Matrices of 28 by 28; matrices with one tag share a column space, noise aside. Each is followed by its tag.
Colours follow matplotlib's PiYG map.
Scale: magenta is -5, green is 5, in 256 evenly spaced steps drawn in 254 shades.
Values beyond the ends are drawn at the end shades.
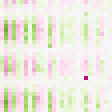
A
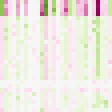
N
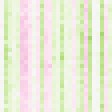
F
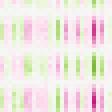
A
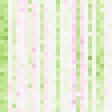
F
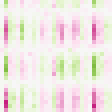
A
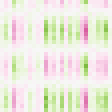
A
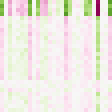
N
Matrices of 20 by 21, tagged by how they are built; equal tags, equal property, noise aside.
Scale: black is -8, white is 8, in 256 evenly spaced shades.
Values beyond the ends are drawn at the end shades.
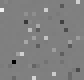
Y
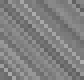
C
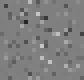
Y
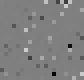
Y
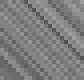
C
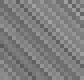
C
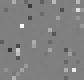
Y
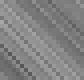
C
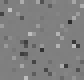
Y
